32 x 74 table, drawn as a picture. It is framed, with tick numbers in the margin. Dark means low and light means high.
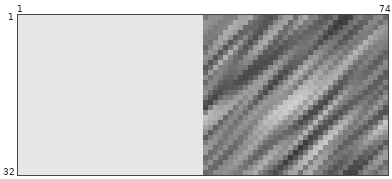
The table splits into one row of 2 panels. Panel 1,1: very high, flat. Panel 1,2: middling, slanting up to the right, strong in contrast.
